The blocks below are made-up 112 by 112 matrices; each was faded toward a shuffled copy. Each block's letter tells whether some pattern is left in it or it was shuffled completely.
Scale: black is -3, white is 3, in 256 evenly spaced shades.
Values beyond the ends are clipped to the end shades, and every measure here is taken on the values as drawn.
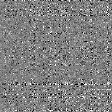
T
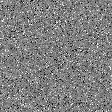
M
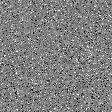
M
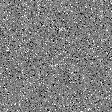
M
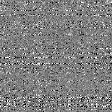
T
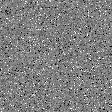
M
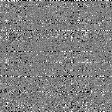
T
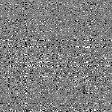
T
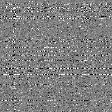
T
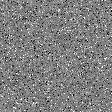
M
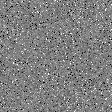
M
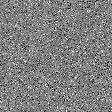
M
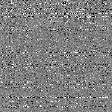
T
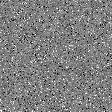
M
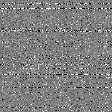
T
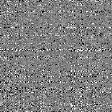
T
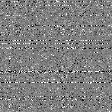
T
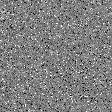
M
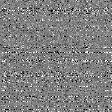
T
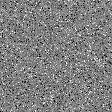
M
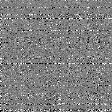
T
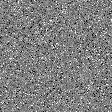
M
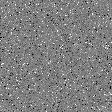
M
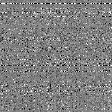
T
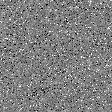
M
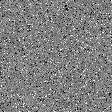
M
